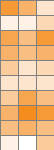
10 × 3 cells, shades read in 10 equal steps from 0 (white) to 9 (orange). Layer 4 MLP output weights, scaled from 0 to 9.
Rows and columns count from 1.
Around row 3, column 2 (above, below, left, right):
1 5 7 8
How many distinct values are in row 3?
3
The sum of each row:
16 5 20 17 9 6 16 23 16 5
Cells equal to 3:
2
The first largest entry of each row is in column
1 3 3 1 1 1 2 2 2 3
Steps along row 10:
down up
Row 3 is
7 5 8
